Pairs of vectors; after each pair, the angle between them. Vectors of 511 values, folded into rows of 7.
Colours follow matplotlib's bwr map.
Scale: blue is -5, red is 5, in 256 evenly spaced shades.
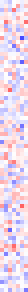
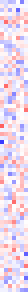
partly aligned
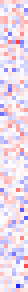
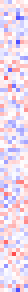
partly opposed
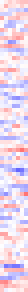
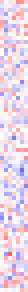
partly aligned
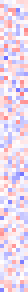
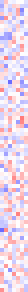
partly opposed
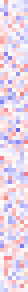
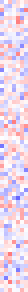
orthogonal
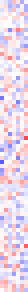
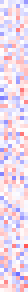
partly aligned
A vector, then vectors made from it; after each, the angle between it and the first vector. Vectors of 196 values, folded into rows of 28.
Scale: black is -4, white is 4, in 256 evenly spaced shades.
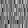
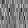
orthogonal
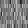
orthogonal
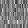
nearly opposite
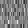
nearly opposite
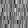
nearly parallel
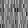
orthogonal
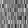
partly opposed
